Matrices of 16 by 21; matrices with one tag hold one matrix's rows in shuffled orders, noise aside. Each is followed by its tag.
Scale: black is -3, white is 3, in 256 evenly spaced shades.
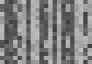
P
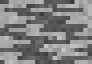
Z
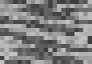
Z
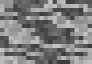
Z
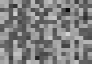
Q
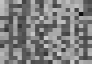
Q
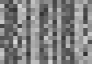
P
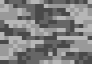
Z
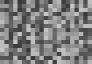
Q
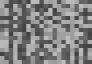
Q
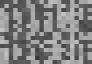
Q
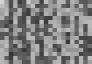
Q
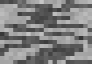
Z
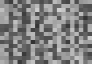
Q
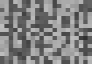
Q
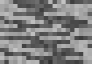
Z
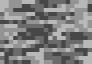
Z
